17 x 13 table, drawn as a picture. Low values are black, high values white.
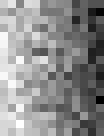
Slope: up to the left. Stripes: none. Odd rows or columns: none. Grain: fine.
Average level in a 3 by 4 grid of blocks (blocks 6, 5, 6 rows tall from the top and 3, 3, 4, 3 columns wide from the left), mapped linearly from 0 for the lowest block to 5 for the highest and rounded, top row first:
4420
5320
5320
